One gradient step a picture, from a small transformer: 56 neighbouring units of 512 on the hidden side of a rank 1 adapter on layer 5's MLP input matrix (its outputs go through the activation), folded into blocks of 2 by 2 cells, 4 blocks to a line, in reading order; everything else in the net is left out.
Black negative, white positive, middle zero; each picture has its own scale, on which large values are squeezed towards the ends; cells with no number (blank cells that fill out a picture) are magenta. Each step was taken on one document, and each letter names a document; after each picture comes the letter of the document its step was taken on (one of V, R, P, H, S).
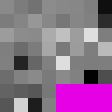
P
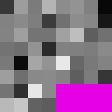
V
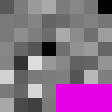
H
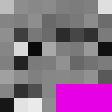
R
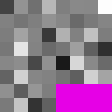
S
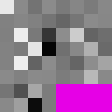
R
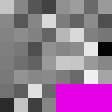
S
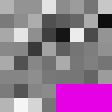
R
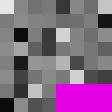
S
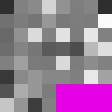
P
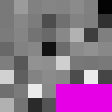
V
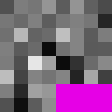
H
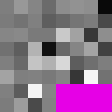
V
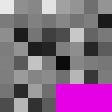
S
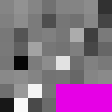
V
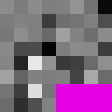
H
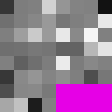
P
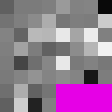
P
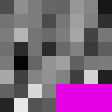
V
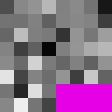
H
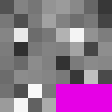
S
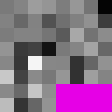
H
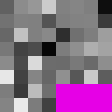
H
